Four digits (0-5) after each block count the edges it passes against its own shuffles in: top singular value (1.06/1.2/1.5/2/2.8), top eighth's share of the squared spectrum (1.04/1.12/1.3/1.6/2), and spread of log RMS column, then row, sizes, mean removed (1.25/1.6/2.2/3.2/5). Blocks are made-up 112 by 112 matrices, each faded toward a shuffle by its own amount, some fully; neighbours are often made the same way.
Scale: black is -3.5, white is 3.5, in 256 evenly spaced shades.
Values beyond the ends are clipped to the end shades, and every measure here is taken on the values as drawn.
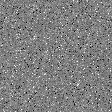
0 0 0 0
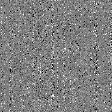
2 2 3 0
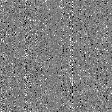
2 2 3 0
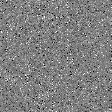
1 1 2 0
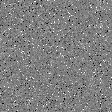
1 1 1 0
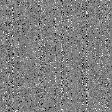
2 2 4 0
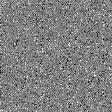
1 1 2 0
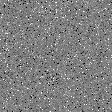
0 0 0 0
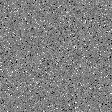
0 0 0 0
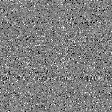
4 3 0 2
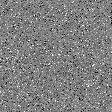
0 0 0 0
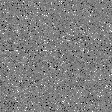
3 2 0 1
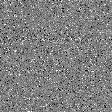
3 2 0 1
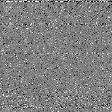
4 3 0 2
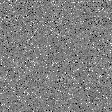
2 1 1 0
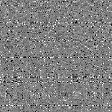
4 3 1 3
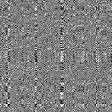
5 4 3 3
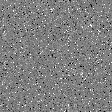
2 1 0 0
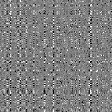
5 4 4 3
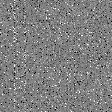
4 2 1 0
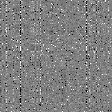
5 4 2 1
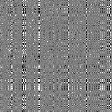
5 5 4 3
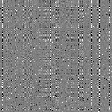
5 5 4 3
